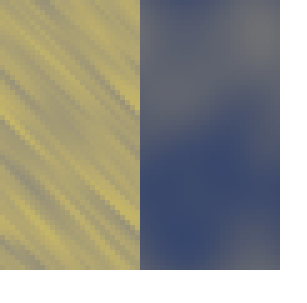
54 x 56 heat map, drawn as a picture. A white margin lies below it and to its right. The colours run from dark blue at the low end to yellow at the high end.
It is made of 1 by 2 panels. Panel 1,1: high, slanting down to the right, faint in contrast. Panel 1,2: low, smooth.
